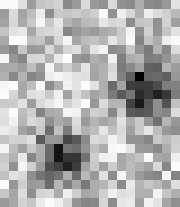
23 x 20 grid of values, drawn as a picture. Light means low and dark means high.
Bumps: two. Average level on the scale: 30%. Mirror symmetry: none.
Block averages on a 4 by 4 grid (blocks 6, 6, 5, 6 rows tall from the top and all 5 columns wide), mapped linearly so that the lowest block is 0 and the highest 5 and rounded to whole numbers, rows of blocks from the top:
1 1 1 1 / 1 0 3 5 / 1 3 1 2 / 1 4 1 1
